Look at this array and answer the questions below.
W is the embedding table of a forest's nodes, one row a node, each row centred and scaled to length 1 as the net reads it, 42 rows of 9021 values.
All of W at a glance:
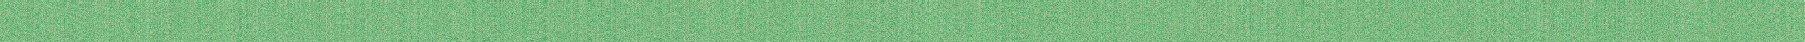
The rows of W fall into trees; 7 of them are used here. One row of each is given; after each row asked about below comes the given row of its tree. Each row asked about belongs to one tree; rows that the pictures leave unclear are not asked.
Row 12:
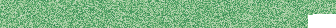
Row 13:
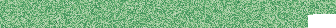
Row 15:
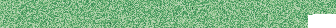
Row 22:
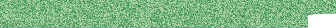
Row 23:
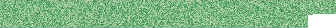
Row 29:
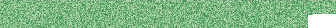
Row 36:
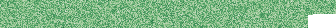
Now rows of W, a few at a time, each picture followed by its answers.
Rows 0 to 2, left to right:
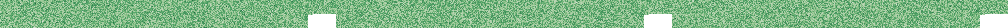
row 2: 22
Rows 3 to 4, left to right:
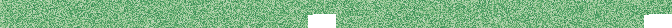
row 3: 15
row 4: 36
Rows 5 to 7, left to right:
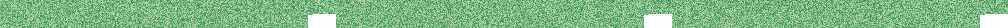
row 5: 29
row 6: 36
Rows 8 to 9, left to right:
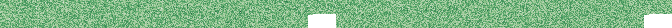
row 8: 22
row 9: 23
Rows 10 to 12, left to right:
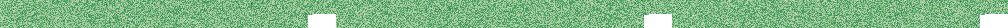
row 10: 15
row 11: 23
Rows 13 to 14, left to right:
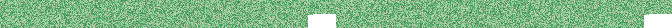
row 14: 13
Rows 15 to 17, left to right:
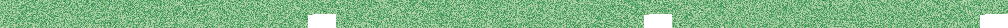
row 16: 15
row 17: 23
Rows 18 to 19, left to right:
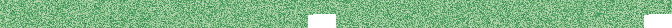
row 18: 13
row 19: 36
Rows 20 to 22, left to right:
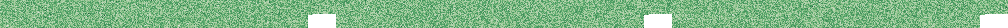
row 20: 29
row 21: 36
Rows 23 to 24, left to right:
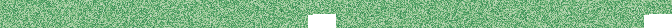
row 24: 13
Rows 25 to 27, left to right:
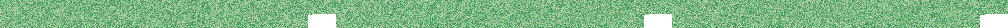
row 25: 15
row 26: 13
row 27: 36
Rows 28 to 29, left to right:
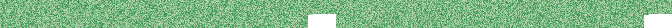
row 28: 13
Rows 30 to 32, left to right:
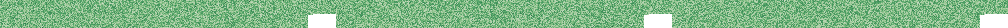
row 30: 23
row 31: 15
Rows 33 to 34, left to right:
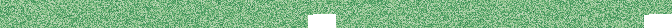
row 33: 12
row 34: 23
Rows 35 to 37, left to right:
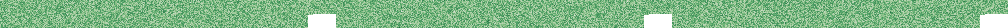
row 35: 13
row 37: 15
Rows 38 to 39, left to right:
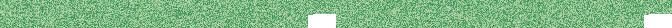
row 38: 22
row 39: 15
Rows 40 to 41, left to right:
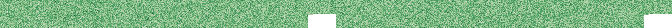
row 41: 12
